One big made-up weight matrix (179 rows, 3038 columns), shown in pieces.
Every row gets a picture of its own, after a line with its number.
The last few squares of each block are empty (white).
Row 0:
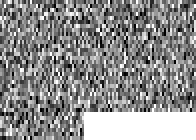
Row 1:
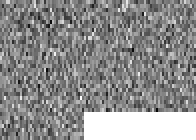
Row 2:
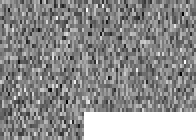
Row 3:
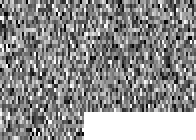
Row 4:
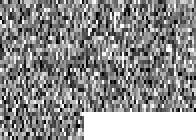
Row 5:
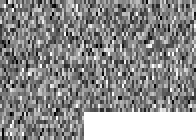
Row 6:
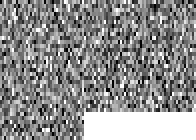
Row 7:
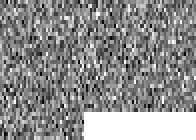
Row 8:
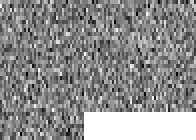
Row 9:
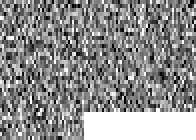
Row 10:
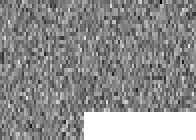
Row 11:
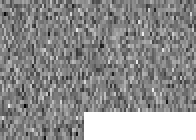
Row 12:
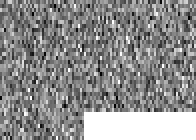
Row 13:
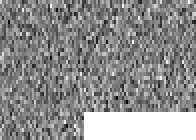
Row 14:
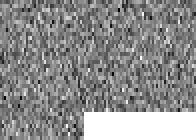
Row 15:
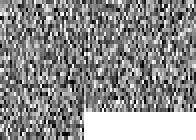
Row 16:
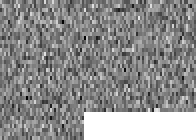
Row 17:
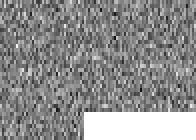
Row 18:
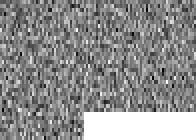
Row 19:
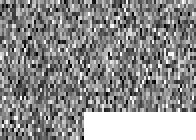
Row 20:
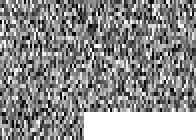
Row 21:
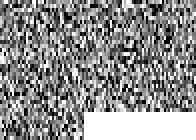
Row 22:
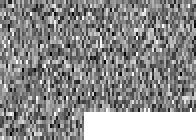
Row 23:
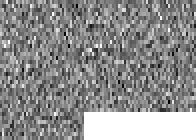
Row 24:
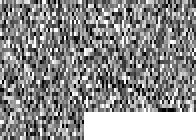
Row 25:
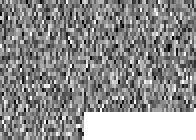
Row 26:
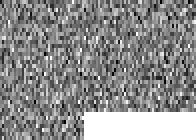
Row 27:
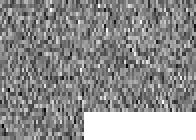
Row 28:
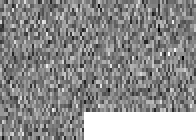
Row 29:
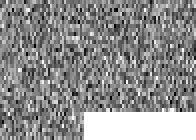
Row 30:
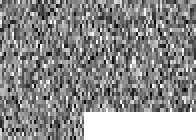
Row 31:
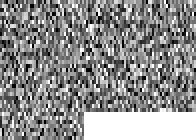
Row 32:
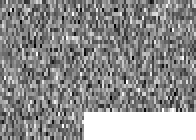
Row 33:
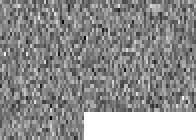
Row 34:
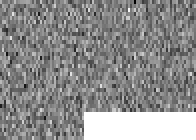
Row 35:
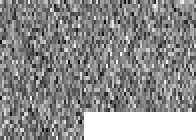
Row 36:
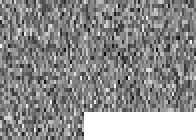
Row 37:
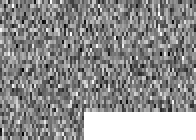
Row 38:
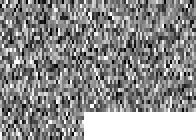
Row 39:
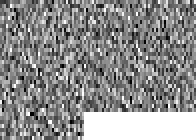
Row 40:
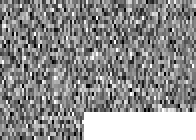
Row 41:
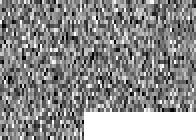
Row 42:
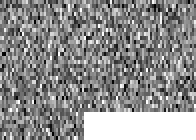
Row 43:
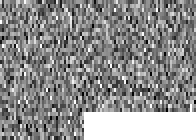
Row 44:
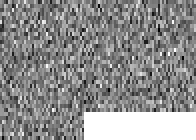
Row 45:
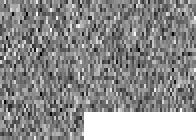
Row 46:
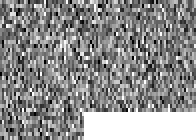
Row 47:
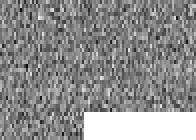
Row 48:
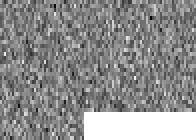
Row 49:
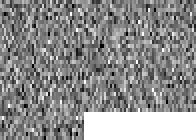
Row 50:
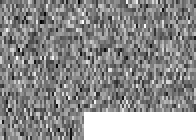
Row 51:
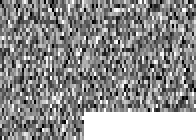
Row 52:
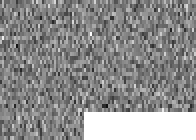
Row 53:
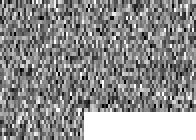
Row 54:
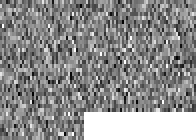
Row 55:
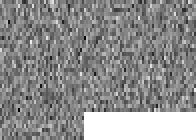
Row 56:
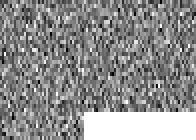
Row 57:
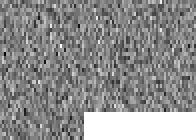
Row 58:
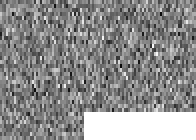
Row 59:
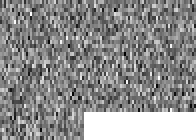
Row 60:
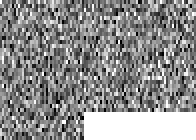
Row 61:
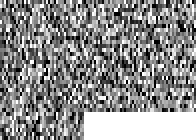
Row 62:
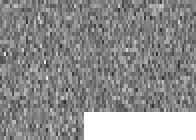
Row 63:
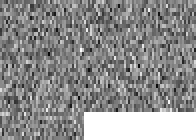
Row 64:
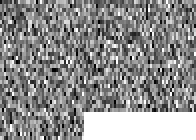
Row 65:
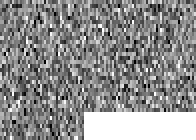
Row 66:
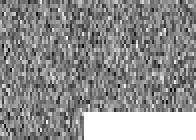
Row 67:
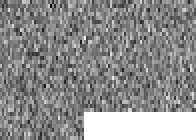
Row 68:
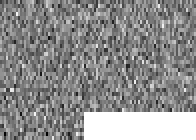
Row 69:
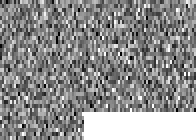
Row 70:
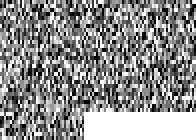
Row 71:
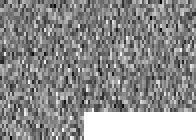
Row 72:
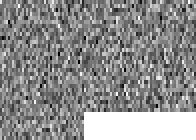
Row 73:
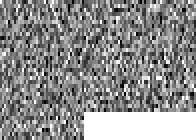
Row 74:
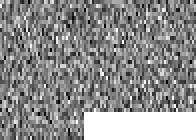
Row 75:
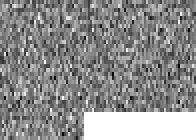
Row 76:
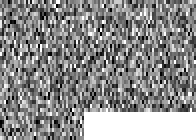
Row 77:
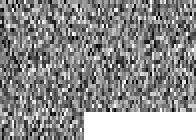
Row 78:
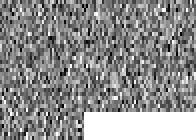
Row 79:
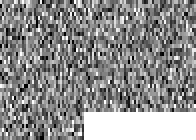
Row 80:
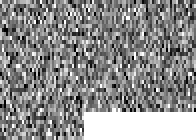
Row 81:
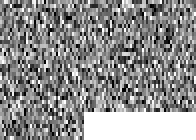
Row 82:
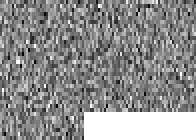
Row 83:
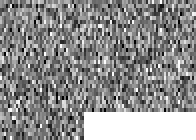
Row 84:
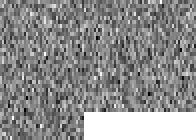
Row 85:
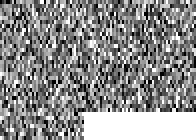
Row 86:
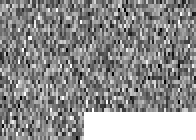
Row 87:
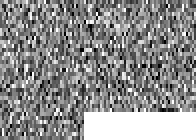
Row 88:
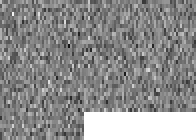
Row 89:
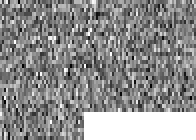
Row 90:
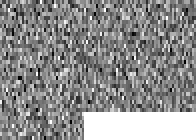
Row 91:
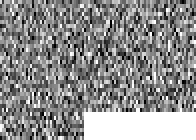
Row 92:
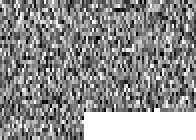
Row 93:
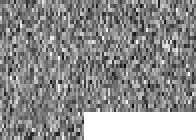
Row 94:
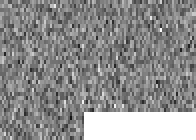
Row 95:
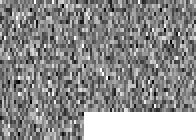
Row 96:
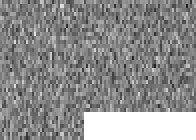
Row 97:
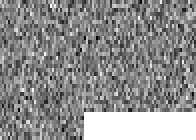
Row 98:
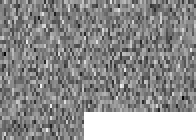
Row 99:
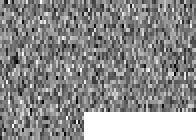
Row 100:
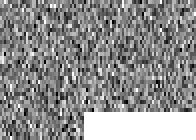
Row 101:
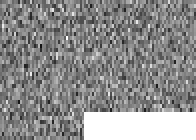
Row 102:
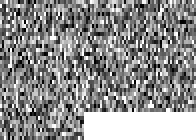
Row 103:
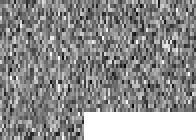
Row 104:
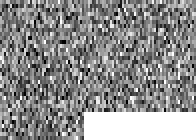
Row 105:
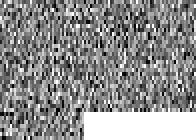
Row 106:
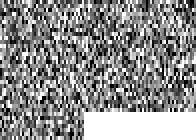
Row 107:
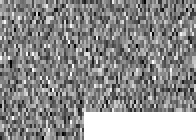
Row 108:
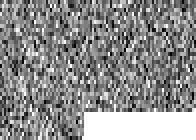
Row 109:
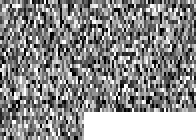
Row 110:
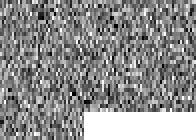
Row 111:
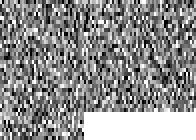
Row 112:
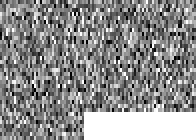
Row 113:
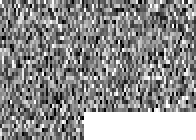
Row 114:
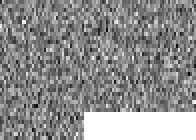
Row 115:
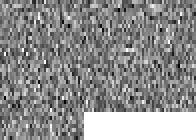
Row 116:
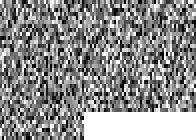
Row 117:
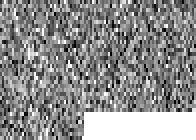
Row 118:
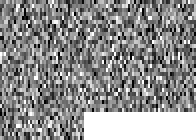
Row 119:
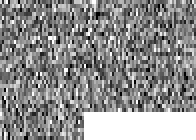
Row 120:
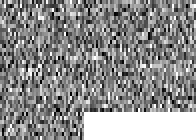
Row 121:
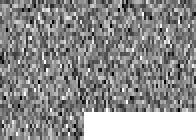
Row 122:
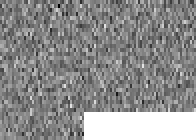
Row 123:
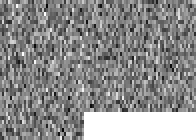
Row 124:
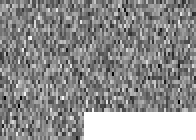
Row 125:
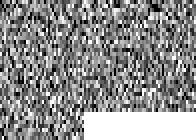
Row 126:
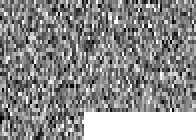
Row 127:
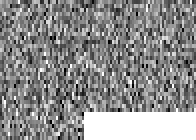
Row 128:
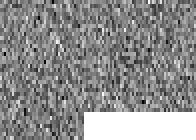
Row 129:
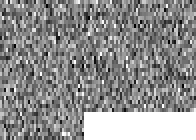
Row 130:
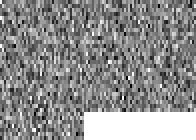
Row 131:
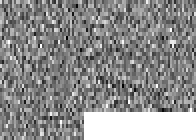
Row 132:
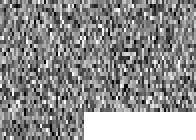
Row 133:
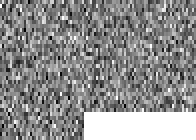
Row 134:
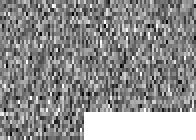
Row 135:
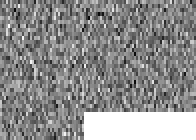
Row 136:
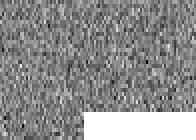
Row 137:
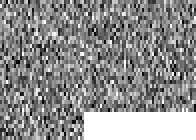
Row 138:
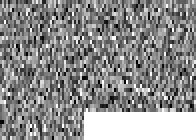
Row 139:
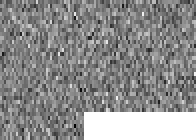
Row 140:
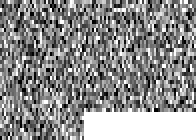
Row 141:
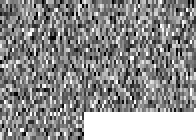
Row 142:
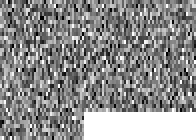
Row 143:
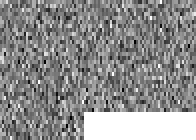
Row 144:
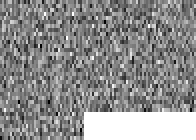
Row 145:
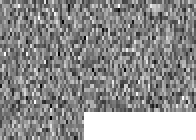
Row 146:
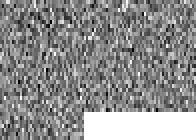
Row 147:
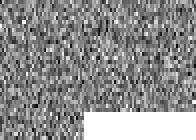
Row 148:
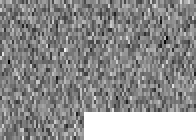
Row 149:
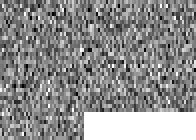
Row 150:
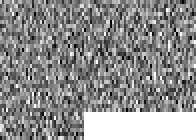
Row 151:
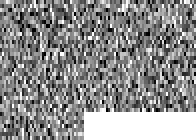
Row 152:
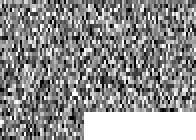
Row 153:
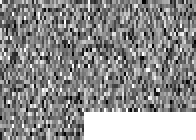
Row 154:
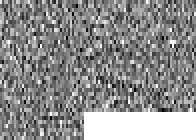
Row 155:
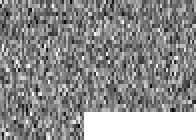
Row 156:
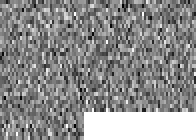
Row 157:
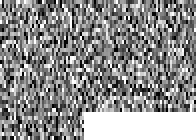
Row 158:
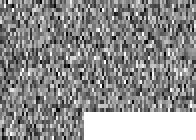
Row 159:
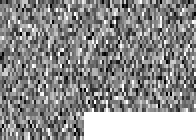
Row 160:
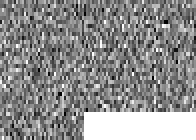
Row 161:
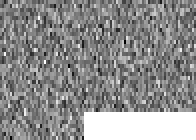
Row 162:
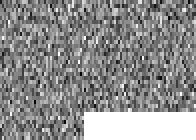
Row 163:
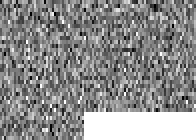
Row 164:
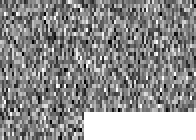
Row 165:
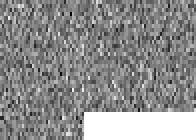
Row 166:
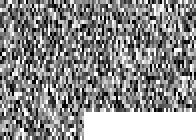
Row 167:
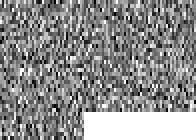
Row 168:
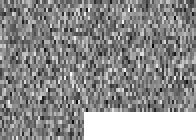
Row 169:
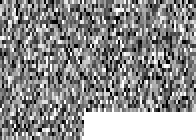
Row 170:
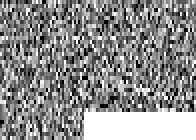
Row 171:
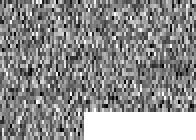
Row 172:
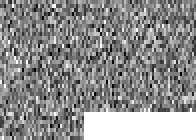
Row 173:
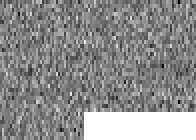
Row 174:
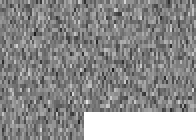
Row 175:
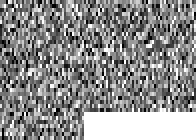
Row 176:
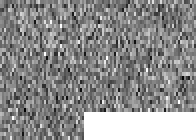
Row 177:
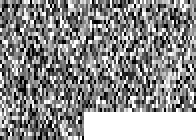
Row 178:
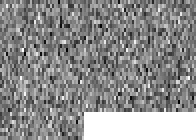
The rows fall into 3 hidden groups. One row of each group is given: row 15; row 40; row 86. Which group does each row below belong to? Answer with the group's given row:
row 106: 15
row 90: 15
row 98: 86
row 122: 15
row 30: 40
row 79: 15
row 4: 15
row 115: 86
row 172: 40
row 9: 15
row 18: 15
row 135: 15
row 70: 40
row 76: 40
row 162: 86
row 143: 86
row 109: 86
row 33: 86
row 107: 15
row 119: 15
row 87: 40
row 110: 40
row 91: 15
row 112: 15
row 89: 15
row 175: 40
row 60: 86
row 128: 86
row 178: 86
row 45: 15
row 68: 15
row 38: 15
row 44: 40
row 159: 86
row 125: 86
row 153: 15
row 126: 15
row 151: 86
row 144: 40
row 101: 40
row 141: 15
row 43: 40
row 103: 15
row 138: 40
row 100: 86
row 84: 86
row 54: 15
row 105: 40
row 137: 15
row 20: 40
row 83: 86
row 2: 15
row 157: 40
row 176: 86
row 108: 86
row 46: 15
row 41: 40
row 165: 15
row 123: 15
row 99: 15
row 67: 86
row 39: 15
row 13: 86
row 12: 86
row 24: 40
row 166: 86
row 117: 86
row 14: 86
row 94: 86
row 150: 15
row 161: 86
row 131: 40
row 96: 15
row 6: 86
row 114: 15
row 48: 86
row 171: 40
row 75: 86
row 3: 15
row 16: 86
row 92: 86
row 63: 40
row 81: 86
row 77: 40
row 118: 86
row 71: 86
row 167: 40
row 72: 86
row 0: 40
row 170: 40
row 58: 15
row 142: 40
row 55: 86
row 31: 40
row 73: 86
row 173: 40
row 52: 40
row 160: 40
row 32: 40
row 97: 86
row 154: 40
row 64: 15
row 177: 86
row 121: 86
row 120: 40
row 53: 40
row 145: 86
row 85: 15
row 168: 15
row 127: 15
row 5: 40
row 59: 40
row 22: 40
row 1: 86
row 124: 86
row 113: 86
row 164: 15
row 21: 86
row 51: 86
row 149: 40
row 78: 15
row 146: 86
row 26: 86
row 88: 15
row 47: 40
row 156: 86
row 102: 15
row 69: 15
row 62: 86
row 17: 40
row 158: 40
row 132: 86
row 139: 86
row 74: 15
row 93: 15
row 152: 40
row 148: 86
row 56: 86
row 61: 40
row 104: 86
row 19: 86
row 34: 15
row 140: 86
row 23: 40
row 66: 15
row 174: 40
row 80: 15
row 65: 86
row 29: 40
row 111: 15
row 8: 15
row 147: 15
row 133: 15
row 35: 86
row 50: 15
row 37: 40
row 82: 15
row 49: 15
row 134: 40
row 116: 86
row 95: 15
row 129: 15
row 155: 15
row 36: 15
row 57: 86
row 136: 15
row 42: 86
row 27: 15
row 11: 15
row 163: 86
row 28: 40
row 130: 15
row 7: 15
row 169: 86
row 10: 86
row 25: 15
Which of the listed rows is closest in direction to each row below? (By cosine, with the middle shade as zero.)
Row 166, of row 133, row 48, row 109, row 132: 48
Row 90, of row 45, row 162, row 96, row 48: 96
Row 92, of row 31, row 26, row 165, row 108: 108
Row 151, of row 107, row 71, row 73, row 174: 71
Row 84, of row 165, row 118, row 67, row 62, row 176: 176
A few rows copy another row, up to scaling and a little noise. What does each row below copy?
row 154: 131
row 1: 146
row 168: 106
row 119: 89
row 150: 91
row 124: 86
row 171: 173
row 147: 114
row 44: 28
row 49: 11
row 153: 88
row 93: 103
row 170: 138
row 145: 33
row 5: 175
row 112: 58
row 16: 92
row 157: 43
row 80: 34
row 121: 14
